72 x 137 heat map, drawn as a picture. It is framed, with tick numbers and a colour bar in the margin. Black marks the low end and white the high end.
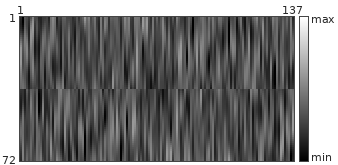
Average level on the scale: 30%. Grain: streaks running down. Slope: none. Symmetry: a half turn.
